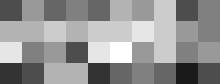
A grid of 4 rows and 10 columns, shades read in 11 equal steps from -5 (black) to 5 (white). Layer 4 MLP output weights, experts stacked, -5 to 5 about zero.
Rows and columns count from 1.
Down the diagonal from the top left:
-2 2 1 2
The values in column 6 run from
-1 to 5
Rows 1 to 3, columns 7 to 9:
1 3 -2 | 4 3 1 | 1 3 0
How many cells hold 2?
6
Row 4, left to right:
-3 -2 2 2 -3 -1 0 -1 -4 -2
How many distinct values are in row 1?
6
